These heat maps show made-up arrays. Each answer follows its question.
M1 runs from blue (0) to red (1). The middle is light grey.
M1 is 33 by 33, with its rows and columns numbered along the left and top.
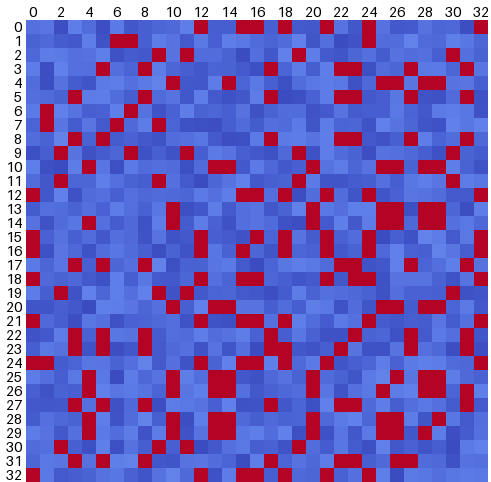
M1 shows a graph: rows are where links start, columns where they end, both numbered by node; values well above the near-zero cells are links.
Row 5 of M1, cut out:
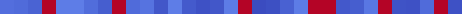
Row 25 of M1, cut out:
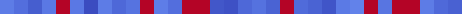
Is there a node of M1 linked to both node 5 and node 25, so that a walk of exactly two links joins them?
no
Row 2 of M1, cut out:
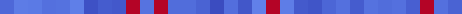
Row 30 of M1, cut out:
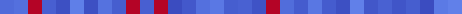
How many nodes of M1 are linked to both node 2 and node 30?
3
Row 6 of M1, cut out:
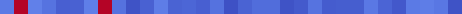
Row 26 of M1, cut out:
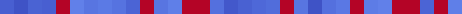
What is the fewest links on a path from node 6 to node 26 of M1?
6
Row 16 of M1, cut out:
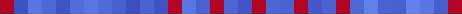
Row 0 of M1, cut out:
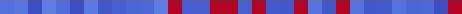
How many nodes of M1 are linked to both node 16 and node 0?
6
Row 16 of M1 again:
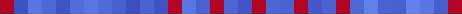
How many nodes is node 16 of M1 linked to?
7
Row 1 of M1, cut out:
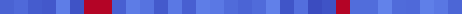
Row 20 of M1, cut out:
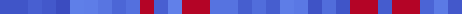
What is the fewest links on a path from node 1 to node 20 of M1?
6
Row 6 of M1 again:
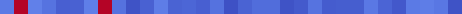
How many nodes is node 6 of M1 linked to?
2
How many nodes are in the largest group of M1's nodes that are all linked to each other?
8
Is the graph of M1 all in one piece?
yes
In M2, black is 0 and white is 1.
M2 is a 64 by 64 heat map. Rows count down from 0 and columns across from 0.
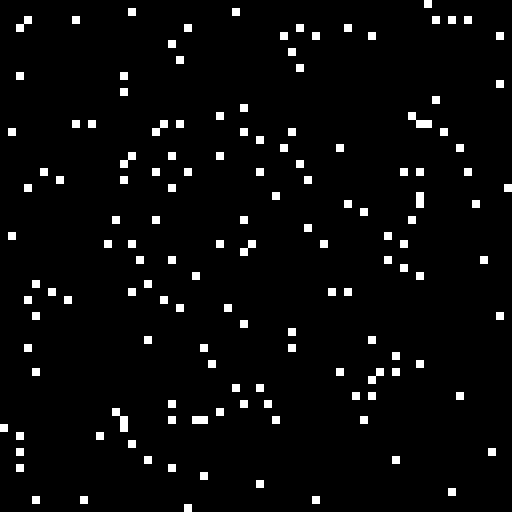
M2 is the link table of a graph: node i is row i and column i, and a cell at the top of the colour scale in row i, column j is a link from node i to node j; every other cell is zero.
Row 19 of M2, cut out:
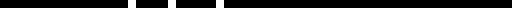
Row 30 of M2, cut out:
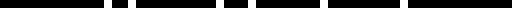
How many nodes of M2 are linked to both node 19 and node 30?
2
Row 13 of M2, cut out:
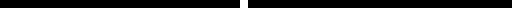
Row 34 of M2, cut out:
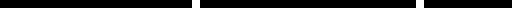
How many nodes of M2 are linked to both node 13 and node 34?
0
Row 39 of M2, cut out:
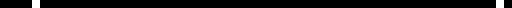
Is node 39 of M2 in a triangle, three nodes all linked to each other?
yes
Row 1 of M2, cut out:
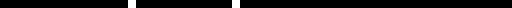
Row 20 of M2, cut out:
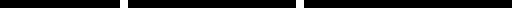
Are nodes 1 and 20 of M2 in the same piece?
yes
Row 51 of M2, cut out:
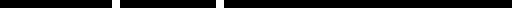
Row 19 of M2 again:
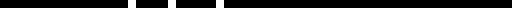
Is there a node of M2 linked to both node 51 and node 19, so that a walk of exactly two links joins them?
yes
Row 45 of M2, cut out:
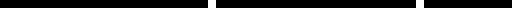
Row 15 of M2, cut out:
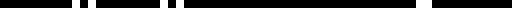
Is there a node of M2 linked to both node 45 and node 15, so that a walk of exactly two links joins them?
yes
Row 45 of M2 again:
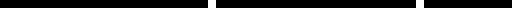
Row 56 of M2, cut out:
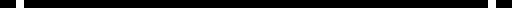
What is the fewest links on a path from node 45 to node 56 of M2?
5
